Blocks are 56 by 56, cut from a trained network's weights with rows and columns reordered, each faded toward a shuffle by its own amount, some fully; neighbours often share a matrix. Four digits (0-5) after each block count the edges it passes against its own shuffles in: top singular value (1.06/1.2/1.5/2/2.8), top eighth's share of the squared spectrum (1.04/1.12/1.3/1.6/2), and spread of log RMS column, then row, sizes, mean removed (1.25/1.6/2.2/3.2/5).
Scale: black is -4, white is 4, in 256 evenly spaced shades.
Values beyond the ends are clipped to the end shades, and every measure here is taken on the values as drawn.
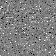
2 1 0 1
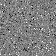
0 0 0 0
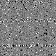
3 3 0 2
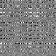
4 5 2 3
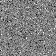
0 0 0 0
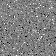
1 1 0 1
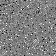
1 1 0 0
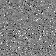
2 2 0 1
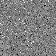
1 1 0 0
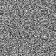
3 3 0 1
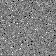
0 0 0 0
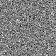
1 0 0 0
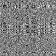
4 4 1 3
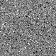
0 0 0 0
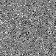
2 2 0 2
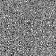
3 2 0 1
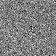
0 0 0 0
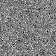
1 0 0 0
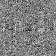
2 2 0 1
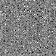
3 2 0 1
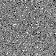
2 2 0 1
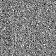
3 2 0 1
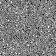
1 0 0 0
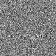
2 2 0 1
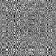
4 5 3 2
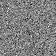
0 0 0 0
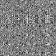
3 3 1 2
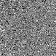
2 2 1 1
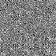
3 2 0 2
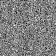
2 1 0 0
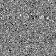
2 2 0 1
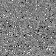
3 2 0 1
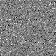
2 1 0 0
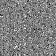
2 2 0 1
